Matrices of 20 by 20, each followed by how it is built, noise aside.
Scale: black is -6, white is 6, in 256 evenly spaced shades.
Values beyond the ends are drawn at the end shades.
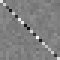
diagonal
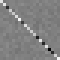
diagonal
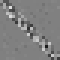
banded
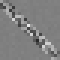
banded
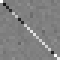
diagonal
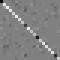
diagonal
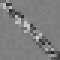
banded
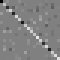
diagonal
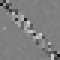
banded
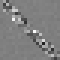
banded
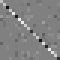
diagonal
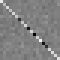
diagonal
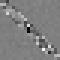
banded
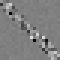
banded
